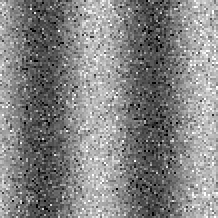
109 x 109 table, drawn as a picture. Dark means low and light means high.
Stripes: upright, repeating 2 times. Odd rows or columns: none. Average level on the scale: 50%. Seam: none.
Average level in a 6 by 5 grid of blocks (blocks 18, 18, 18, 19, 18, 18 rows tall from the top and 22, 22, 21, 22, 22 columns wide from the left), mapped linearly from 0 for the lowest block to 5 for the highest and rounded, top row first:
2 2 5 0 5 | 2 2 5 0 5 | 2 2 5 0 5 | 2 2 5 0 5 | 2 2 5 0 5 | 2 2 5 0 5
